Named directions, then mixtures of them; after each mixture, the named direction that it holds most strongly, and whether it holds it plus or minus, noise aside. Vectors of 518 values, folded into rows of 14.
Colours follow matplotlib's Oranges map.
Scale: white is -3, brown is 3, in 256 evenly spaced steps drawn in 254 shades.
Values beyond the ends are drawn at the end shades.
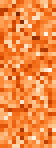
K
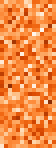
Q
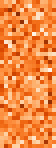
K, plus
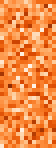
Q, plus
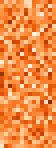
Q, plus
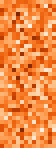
K, plus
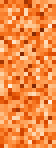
Q, minus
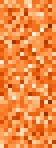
Q, plus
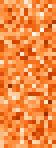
Q, plus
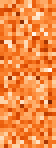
K, plus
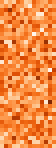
Q, plus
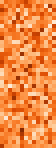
Q, minus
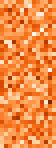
Q, plus
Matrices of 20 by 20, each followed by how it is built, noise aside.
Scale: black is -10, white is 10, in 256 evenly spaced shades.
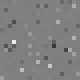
sparse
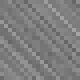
Toeplitz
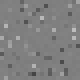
sparse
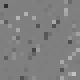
sparse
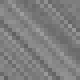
Toeplitz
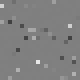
sparse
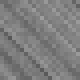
Toeplitz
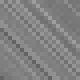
Toeplitz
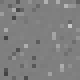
sparse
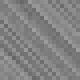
Toeplitz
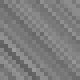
Toeplitz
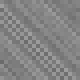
Toeplitz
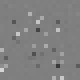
sparse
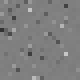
sparse
